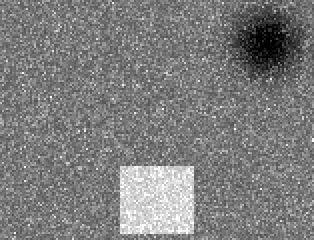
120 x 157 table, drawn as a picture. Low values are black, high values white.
An odd patch, higher than its surroundings, sits in the bottom middle. A single dip lies in the top right. The bottom middle is the ninth with the highest average. The ninth with the lowest average is the top right.
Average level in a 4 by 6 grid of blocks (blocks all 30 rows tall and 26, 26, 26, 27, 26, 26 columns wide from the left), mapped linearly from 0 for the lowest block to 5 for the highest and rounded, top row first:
222210 / 222222 / 223322 / 225522
